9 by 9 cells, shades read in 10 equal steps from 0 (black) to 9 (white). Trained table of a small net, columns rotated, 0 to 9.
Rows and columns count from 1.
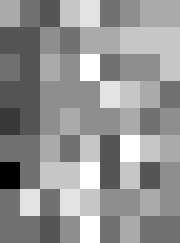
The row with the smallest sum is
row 5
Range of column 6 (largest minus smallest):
5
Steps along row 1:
down down up up down up up same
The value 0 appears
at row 7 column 1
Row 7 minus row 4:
-3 1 2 2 4 -5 0 -3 1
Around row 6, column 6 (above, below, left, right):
5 3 7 9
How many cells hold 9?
4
